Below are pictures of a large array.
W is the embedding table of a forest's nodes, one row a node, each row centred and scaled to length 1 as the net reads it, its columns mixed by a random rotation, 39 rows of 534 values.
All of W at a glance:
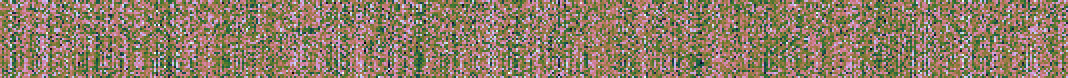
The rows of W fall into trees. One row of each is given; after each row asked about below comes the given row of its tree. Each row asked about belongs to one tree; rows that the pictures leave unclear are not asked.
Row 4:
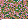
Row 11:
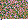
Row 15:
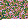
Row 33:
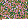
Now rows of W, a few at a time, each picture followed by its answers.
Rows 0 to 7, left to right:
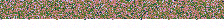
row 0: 33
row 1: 33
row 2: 11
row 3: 11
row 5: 11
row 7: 4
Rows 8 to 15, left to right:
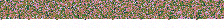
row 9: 33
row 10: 11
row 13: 33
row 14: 15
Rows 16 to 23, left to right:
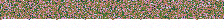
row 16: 33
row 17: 11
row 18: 4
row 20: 4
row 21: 4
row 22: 33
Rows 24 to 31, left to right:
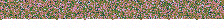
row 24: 4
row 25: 4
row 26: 33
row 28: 4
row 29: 33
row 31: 33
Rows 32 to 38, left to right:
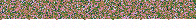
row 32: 33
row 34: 4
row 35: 33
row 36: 15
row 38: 4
